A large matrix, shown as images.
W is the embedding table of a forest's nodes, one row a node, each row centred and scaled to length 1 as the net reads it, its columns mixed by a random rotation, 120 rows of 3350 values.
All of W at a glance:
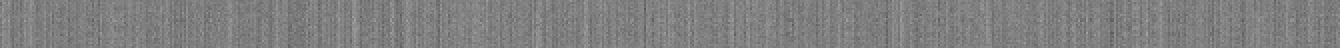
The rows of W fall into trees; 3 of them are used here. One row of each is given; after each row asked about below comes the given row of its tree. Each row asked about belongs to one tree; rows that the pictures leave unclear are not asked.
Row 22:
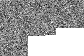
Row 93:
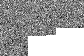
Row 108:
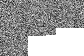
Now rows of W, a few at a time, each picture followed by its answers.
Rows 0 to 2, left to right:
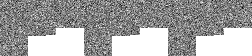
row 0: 108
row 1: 108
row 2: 22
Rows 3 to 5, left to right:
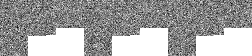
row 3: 93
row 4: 93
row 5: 22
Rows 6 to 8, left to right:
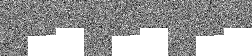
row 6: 93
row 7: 93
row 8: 93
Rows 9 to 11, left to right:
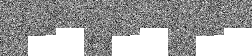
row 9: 108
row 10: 93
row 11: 93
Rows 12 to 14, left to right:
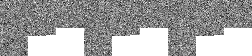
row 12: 93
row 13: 108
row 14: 108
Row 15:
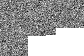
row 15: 108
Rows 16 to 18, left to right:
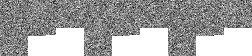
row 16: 108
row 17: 22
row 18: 93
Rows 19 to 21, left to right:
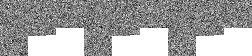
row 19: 93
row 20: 93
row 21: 108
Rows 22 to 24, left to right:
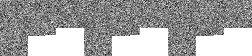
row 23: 108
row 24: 108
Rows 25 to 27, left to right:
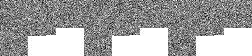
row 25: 93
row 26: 22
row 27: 93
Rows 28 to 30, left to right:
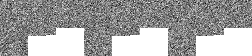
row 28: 93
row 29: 108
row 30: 22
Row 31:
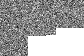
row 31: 93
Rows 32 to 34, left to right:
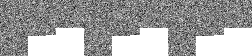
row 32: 22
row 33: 108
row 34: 108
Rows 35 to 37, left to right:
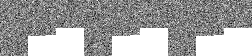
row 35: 22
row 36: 93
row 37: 22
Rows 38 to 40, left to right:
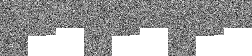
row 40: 93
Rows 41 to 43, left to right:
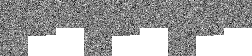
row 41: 108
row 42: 22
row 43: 22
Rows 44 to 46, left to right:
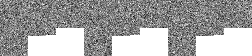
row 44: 22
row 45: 93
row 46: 108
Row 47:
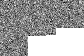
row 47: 93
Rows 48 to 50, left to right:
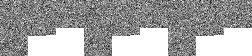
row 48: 93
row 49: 93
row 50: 93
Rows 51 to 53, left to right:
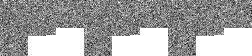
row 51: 93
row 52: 93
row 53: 93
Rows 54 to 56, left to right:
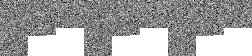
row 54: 93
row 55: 93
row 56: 22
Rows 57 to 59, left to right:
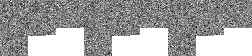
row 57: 22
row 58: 108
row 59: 22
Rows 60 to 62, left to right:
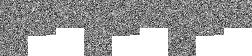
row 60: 93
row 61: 108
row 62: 93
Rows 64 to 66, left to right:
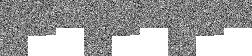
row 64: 93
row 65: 108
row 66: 108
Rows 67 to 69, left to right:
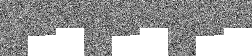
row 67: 22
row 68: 108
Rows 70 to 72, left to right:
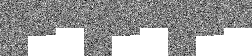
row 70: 108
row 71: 93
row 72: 22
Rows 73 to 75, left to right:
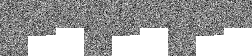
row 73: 108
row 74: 22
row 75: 108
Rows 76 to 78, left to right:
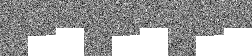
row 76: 108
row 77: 22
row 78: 93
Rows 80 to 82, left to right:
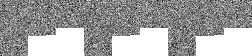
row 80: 22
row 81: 93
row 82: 93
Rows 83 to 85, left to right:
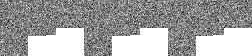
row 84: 93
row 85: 22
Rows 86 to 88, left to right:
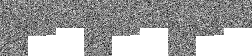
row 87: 93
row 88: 108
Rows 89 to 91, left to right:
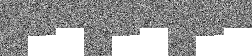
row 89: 22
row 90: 22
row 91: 93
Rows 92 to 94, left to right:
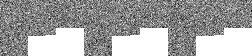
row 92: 108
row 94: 93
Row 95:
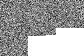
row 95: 108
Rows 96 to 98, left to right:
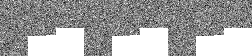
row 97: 22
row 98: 108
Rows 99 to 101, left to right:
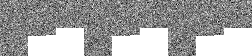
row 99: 108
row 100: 93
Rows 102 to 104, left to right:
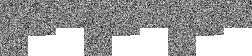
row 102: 22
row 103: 93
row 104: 108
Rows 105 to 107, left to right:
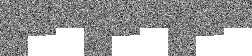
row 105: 22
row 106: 93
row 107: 108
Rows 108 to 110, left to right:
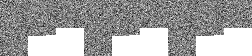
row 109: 22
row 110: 108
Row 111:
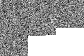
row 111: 22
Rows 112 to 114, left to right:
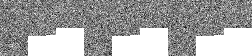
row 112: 93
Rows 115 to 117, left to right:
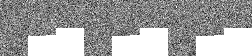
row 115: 22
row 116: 108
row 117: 93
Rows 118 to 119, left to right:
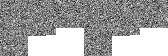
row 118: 108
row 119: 22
